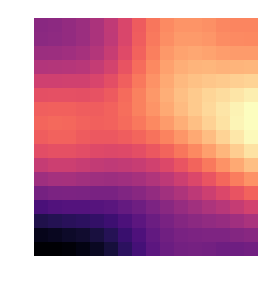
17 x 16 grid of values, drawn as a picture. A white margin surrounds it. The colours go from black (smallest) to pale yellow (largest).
Ninth with the highest average: middle right. Ninth with the lowest average: bottom left. Lone odd cells: none. Slope: up to the top right.
